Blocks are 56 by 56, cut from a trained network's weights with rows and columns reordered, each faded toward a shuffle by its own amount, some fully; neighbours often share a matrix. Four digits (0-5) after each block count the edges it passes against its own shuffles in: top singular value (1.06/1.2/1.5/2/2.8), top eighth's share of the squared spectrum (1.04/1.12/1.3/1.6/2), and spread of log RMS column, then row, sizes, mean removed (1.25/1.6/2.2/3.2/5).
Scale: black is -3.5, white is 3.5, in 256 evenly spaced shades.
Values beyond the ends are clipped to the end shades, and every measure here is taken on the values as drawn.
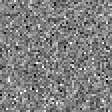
0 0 0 0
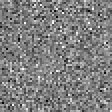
2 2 0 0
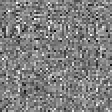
4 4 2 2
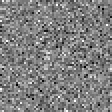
2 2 1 0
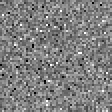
1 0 0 0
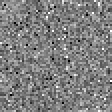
0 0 0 0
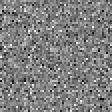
2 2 1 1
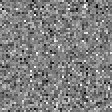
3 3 1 1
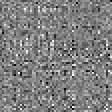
3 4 2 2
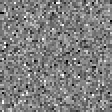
1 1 0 0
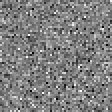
0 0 0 0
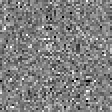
3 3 1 1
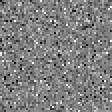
0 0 0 0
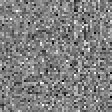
3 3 1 0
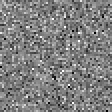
1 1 0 0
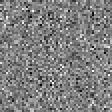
3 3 2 1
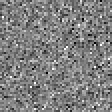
1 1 0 0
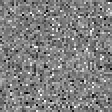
2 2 0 0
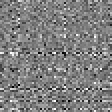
4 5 2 3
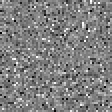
0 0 0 0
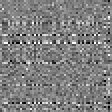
5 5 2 3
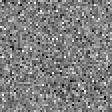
0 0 0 0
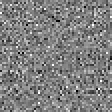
3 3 1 2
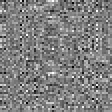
4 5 3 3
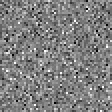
1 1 0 0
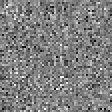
3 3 2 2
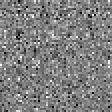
3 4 2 1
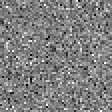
2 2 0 0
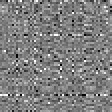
4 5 2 3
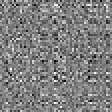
4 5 3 3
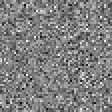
3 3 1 0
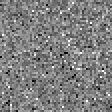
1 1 0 0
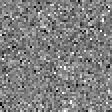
1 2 0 0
